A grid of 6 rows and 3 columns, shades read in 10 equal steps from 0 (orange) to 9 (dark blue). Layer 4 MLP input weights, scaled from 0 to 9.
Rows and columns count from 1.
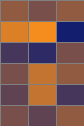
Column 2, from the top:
5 0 8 2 2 6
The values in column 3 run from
4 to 9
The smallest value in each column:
1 0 4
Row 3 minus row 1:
3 3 1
